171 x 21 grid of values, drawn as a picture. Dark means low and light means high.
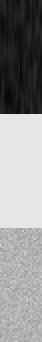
The table splits into 3 rows of 1 panel. Panel 1,1: very low, streaked downward, faint in contrast. Panel 2,1: very high, flat. Panel 3,1: high, fine-grained, faint in contrast.
